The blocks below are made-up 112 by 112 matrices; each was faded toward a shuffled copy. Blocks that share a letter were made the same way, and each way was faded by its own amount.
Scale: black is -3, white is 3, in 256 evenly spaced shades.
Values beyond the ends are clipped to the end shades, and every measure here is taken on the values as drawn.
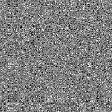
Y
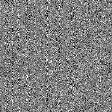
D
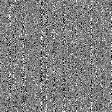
D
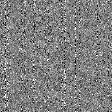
D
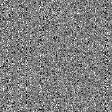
D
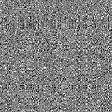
Y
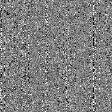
D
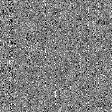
D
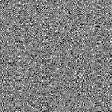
Y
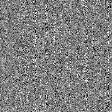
D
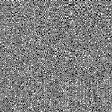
Y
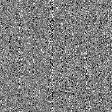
D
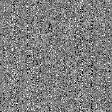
D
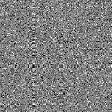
Y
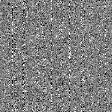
D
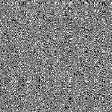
Y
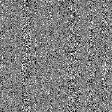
D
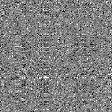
Y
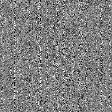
D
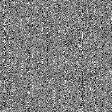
D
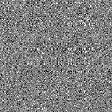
Y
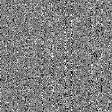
D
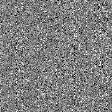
D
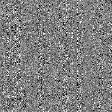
D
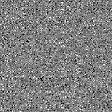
Y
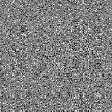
Y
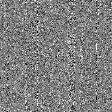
D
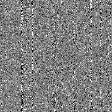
D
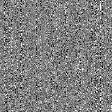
D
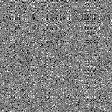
Y
